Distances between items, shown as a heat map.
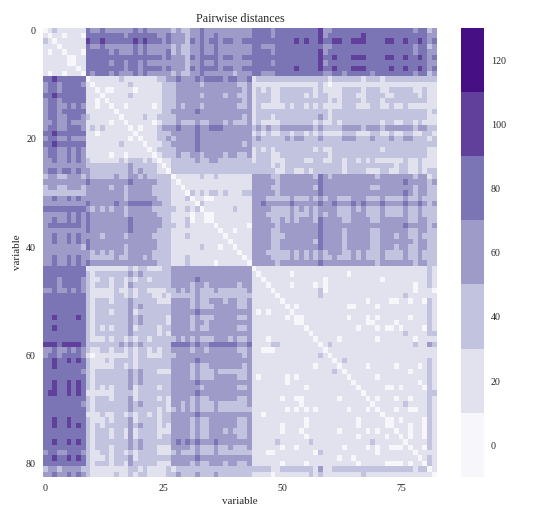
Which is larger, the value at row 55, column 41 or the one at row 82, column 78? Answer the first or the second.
the first
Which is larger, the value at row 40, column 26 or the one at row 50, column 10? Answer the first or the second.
the first
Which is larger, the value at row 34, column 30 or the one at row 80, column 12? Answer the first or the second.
the second
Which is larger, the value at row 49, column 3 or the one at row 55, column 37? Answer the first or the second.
the first
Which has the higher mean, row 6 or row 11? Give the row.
6
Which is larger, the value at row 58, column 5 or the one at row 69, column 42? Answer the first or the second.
the first
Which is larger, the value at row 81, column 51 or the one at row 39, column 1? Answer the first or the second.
the second
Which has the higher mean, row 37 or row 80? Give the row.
37
